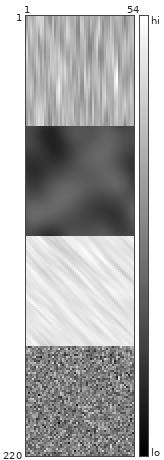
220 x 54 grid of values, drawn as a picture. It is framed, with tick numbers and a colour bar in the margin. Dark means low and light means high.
It is made of 4 by 1 panels. Panel 1,1: high, streaked downward. Panel 2,1: low, smooth. Panel 3,1: very high, slanting down to the right, faint in contrast. Panel 4,1: middling, fine-grained, strong in contrast.
